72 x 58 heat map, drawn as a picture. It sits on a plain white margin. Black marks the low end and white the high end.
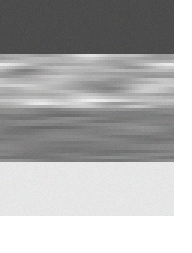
It is made of 4 by 1 panels. Panel 1,1: low, flat. Panel 2,1: high, streaked across. Panel 3,1: middling, streaked across, faint in contrast. Panel 4,1: very high, flat.
